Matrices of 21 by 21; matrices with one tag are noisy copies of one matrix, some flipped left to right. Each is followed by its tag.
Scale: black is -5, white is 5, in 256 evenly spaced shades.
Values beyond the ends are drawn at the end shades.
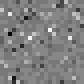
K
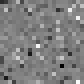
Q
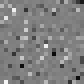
Q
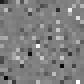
Q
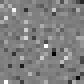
Q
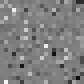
Q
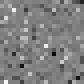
Q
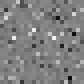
K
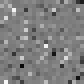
Q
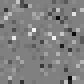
K
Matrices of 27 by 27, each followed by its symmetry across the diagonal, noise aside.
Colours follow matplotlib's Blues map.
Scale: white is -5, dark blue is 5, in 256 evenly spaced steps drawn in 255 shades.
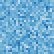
antisymmetric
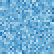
antisymmetric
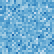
antisymmetric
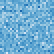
neither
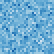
symmetric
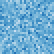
antisymmetric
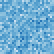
symmetric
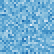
neither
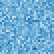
neither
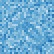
symmetric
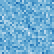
antisymmetric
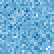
symmetric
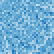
symmetric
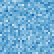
neither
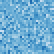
antisymmetric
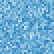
neither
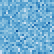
neither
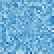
antisymmetric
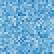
antisymmetric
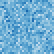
neither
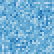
symmetric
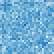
symmetric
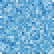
symmetric
